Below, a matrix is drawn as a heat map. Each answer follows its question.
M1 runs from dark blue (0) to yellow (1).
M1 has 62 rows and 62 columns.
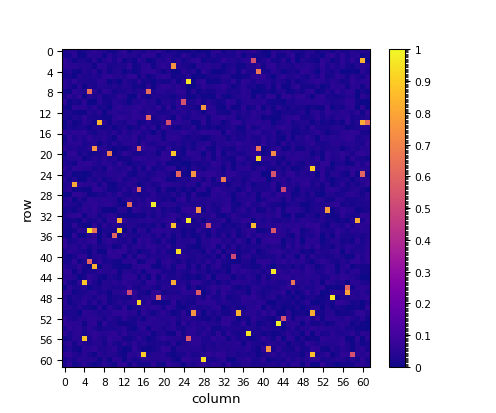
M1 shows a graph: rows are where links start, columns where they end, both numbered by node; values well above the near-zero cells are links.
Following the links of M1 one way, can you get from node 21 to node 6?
no
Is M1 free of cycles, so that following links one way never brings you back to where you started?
yes
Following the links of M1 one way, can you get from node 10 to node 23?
yes
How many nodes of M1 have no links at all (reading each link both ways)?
3
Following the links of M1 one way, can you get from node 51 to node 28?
yes
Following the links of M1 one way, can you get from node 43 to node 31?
no
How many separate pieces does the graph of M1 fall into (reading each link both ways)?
5
